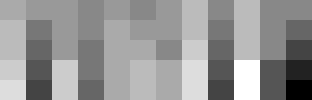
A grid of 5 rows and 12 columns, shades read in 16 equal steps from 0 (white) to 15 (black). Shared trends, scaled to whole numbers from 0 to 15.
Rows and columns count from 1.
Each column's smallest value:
2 6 3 7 5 4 5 2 7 0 7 7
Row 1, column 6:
7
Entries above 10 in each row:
0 0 1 1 3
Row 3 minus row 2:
0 1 0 1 0 -1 1 -1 1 0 0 2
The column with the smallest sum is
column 10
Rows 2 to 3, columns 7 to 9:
6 4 8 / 7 3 9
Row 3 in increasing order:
3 4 4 5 5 6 7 7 8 9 9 11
